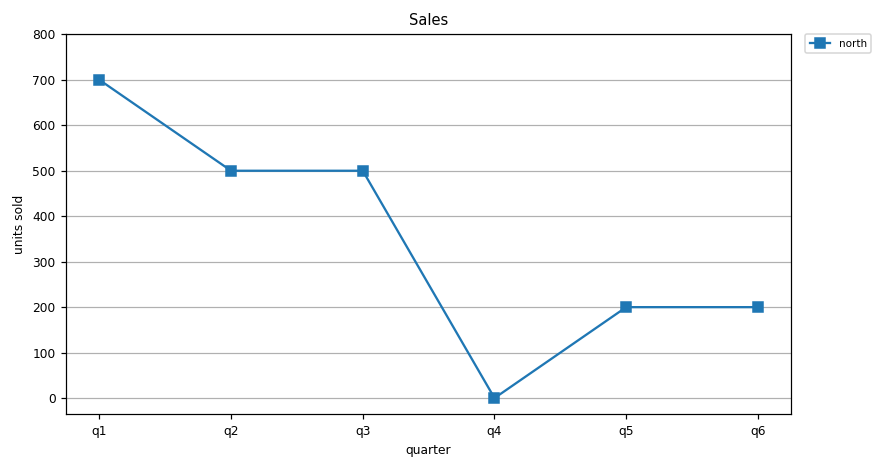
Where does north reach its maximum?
q1
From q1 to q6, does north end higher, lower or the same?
lower
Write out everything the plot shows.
Title: Sales
x-axis: quarter, ticks q1 q2 q3 q4 q5 q6
y-axis: units sold, ticks 0 100 200 300 400 500 600 700 800
Legend: north
Values:
north: 700 500 500 0 200 200
